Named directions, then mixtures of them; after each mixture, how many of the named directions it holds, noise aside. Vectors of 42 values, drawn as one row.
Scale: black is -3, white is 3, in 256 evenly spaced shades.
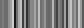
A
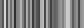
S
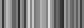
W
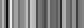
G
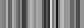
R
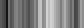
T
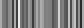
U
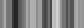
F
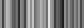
one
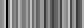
three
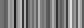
one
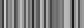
one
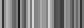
one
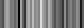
one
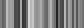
three
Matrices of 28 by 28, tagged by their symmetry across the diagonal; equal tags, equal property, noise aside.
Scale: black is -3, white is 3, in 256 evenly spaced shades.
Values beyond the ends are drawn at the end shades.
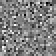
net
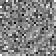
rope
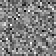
net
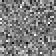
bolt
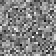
rope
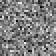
bolt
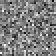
net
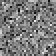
rope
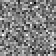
net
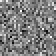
bolt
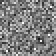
rope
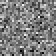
bolt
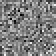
rope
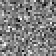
net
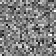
bolt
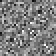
rope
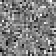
net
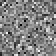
rope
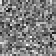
bolt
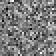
bolt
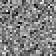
bolt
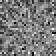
rope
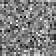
net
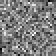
rope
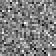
net
